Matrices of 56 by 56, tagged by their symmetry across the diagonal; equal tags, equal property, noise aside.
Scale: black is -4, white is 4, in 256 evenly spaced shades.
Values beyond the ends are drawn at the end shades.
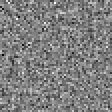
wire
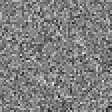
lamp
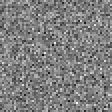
wire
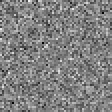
lamp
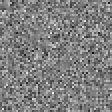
wire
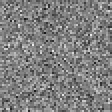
wire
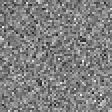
lamp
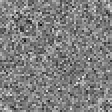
lamp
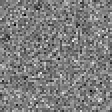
lamp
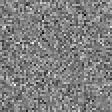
wire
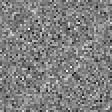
lamp
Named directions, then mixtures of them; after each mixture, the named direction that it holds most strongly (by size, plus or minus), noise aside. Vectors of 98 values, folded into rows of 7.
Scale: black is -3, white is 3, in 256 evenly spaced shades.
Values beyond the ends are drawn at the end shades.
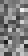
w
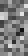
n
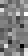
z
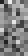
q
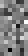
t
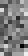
z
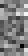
z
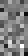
z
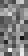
t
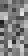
n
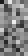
q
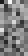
q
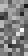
n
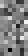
t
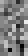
t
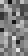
q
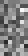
w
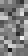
n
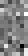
z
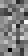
t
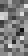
n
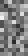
n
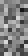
w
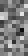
n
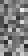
w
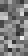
n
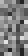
t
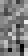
t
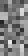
n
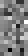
t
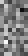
w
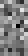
t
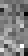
z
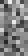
q
